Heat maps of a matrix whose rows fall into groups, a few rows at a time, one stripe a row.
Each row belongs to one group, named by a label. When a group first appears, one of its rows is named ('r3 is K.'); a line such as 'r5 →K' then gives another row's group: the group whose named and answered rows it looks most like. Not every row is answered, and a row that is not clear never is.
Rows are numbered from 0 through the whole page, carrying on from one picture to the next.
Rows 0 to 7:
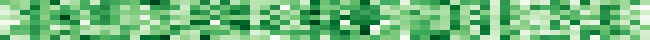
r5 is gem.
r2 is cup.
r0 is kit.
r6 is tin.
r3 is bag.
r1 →bag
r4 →cup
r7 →kit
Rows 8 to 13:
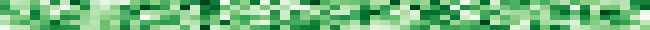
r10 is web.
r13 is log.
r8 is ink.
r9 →kit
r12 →tin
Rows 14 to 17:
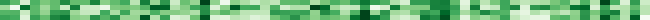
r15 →ink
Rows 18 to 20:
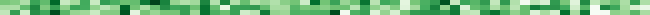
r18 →kit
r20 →log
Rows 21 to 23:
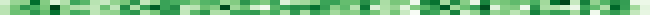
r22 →tin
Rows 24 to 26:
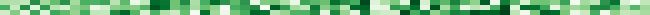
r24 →bag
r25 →ink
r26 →log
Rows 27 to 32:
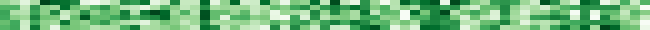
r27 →log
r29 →kit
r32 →web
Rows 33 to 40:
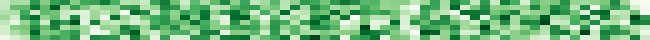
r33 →bag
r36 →ink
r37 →ink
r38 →gem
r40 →cup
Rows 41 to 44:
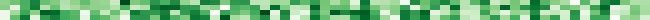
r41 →tin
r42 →ink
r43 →cup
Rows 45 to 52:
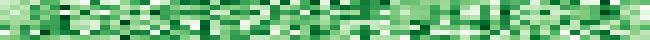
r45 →cup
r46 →bag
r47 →ink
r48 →bag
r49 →log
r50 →log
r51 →cup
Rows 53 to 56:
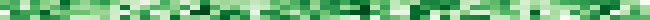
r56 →tin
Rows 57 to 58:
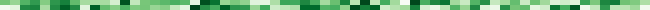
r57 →tin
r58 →cup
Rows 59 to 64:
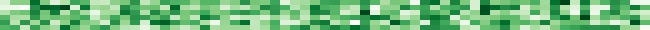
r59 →gem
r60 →log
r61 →gem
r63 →ink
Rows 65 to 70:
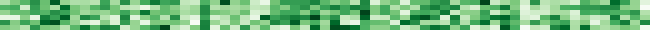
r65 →tin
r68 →log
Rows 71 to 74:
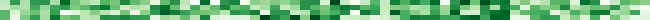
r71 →log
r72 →bag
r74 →log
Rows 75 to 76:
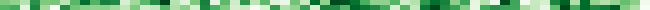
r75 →kit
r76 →web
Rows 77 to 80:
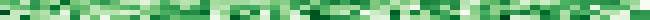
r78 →gem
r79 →ink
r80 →ink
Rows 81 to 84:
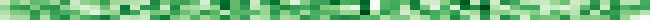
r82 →tin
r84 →bag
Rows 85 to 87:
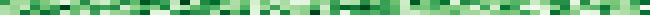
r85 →kit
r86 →bag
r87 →cup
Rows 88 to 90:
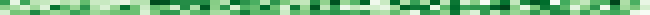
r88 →ink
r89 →log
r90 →gem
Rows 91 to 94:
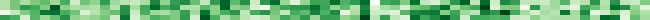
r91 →bag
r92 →tin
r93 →log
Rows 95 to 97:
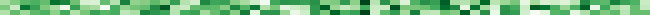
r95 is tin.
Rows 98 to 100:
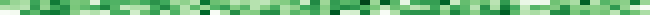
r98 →kit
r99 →bag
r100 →log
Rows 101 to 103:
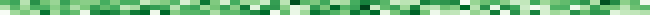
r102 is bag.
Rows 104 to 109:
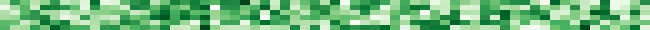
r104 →cup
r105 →cup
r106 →ink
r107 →ink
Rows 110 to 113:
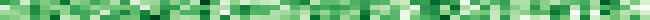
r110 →web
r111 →gem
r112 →gem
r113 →kit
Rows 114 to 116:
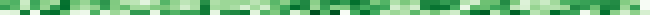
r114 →web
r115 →web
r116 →cup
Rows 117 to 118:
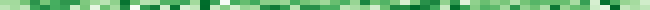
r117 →gem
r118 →log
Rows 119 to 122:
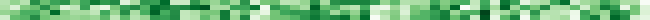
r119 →bag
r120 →ink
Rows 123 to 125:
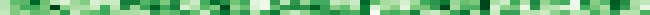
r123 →tin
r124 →tin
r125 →bag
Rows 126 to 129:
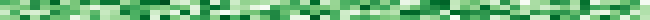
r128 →log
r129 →cup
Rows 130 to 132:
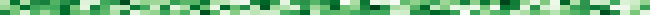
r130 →log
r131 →cup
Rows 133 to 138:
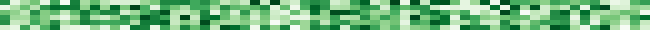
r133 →ink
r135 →kit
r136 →kit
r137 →kit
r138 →cup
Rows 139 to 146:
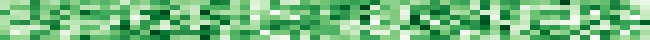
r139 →bag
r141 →kit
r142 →bag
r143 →tin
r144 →log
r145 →ink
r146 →kit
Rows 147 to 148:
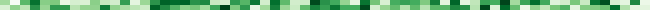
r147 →ink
